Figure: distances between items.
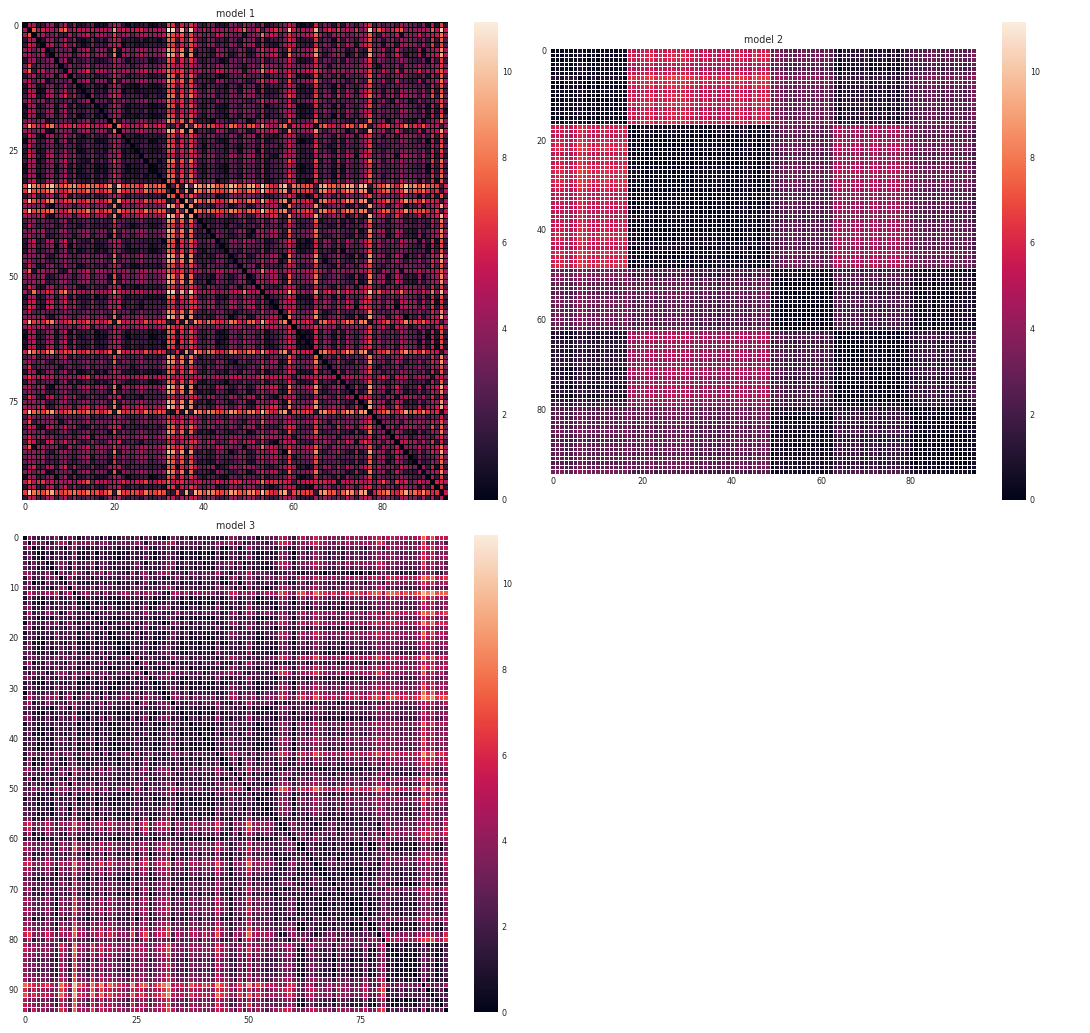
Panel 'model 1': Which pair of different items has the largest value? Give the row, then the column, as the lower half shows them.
32, 1
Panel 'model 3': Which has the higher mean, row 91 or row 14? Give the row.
91
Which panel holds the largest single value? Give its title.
model 1
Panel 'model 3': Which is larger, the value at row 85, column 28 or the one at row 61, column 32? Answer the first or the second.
the second
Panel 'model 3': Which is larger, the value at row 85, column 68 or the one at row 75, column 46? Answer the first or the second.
the first
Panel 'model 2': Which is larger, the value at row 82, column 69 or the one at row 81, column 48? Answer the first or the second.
the second
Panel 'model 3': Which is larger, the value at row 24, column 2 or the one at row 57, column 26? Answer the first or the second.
the second
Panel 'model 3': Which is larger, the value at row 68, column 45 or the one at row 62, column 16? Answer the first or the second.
the second
